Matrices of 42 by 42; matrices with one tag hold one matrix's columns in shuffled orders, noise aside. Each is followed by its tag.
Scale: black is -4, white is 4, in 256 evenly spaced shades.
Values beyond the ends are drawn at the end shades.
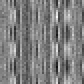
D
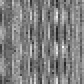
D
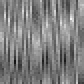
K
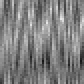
K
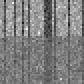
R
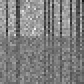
R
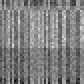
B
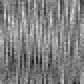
K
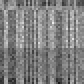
B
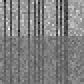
R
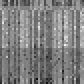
B
